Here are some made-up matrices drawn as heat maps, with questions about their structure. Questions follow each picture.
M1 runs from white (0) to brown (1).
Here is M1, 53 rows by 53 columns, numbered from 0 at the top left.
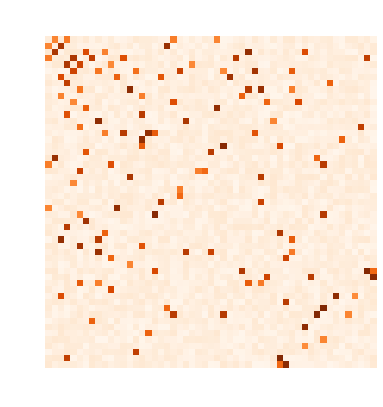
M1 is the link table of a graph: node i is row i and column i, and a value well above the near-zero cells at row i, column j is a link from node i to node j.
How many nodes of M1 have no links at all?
0
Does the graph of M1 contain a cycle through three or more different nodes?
yes
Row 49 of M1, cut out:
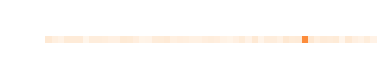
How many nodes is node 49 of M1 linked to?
1
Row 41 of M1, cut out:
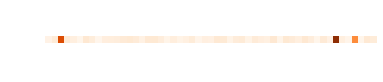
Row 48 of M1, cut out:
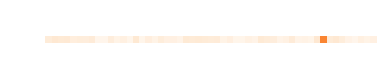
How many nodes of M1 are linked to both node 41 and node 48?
0
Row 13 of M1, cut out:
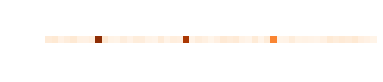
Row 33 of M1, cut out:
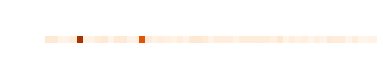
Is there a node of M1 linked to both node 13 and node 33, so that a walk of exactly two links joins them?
no
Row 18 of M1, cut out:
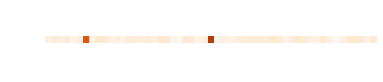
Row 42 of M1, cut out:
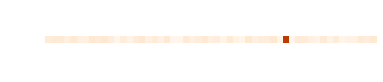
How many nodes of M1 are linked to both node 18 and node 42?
0
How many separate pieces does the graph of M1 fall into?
1
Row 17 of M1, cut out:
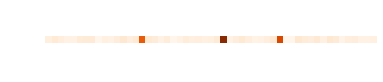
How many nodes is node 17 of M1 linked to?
3
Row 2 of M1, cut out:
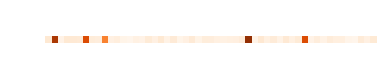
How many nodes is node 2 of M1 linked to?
5
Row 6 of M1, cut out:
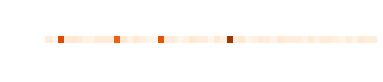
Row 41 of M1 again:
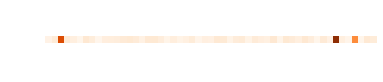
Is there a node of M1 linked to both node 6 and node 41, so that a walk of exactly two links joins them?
yes
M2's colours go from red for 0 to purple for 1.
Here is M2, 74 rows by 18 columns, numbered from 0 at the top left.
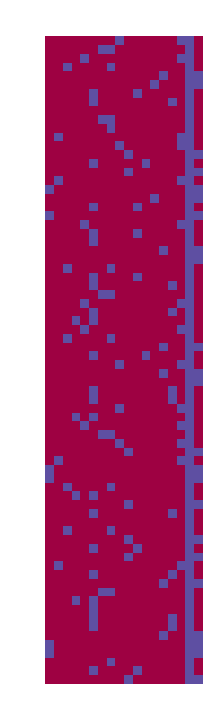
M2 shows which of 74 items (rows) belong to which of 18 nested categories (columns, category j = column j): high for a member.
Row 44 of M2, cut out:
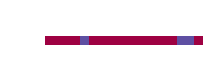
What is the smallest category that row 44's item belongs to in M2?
4
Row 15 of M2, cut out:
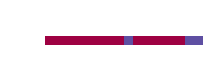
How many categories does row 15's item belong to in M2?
3
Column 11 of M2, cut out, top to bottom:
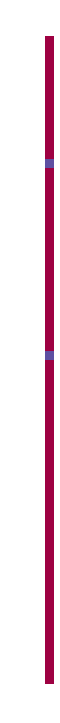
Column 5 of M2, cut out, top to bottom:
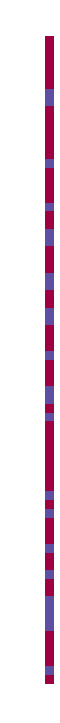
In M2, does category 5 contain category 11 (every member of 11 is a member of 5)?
yes
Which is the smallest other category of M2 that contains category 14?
5
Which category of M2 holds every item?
16
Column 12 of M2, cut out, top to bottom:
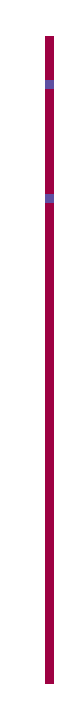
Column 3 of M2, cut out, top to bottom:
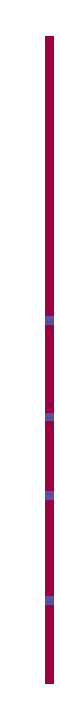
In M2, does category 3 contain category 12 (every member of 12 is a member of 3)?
no
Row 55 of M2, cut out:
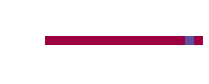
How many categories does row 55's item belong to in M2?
1
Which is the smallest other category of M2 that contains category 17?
16
